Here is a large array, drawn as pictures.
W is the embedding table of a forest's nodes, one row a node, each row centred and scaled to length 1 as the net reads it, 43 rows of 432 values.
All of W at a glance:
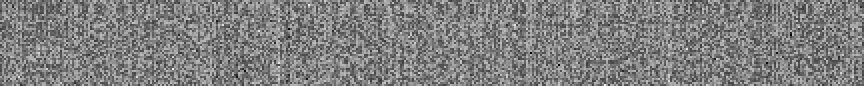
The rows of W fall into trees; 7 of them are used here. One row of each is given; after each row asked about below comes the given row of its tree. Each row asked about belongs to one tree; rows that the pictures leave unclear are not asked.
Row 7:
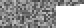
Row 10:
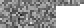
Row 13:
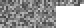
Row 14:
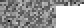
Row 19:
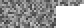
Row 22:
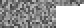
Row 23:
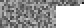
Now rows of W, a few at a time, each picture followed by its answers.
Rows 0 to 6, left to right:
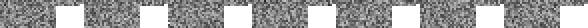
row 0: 19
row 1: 13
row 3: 22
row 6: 22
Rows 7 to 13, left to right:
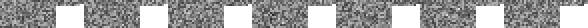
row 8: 19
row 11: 14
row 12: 13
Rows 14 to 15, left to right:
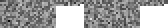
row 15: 22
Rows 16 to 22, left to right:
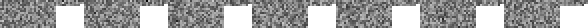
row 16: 13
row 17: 13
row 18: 14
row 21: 7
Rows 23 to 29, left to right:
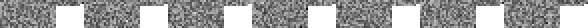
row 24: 10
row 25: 19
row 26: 10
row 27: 22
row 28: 23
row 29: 14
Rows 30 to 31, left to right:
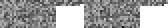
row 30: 7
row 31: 7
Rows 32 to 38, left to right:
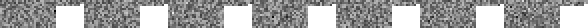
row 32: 22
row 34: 23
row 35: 14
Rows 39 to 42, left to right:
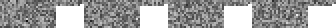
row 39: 7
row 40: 19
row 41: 10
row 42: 23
